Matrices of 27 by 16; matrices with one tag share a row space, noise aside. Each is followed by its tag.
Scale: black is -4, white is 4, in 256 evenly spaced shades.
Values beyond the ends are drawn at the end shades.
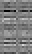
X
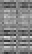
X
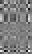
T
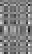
T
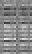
X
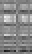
X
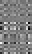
T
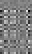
T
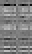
X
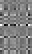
T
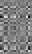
T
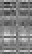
X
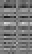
X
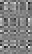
T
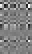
T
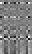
T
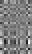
T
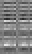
X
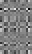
T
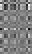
T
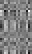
T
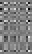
T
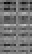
X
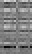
X
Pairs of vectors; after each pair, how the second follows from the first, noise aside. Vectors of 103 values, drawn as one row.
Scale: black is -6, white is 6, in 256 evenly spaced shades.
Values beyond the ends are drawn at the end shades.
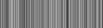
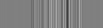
partly zeroed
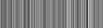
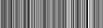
scaled up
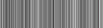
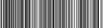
scaled up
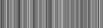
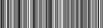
scaled up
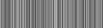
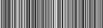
scaled up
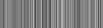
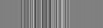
partly zeroed
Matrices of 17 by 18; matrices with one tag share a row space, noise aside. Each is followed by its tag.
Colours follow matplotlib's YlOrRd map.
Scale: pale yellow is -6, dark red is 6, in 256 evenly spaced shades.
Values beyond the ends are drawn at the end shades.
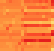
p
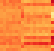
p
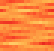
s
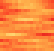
s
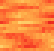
s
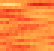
s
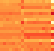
p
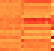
p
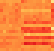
p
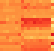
p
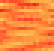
s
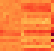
p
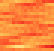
s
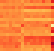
p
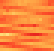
s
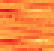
s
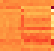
p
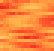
s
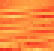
s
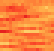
s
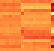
p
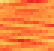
s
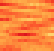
s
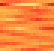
s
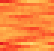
s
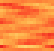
s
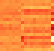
p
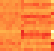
p
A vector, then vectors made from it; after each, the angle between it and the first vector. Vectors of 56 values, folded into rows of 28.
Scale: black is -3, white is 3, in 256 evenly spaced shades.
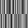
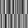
nearly parallel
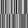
nearly opposite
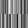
partly opposed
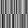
nearly opposite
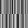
orthogonal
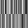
nearly opposite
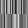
orthogonal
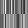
partly aligned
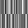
nearly opposite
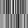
partly aligned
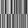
nearly opposite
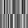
partly aligned
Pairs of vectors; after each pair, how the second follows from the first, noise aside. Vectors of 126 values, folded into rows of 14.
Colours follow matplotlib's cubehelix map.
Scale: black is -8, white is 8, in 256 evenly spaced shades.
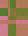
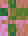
scaled up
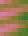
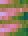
scaled up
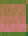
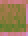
negated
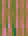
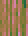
wrapped around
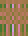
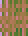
wrapped around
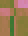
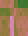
negated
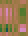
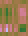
negated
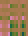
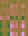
negated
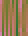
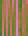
negated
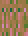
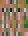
scaled up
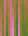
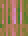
wrapped around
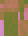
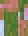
scaled up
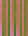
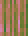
wrapped around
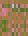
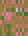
wrapped around
